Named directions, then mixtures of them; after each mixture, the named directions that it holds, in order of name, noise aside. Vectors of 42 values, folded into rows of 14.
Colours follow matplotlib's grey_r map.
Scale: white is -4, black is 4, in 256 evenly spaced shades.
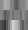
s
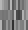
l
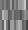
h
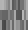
l, s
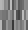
l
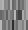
l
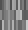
h, l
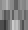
s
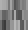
l, s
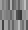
h, l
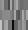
l, s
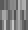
h, l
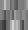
s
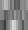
s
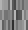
l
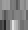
s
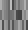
h, l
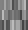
h, s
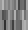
h, l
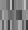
h, l
